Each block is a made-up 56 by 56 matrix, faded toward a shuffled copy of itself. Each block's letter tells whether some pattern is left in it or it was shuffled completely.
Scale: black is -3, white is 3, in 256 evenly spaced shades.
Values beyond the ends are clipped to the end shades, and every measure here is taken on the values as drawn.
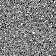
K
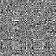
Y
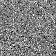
K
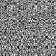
Y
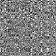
Y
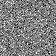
K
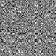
Y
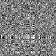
Y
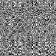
Y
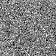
K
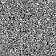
K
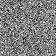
K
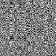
Y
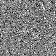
K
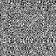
Y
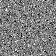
K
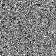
K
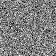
K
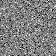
K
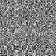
Y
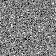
K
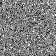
K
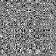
Y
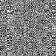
Y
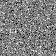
K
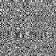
Y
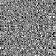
Y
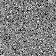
K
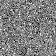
K
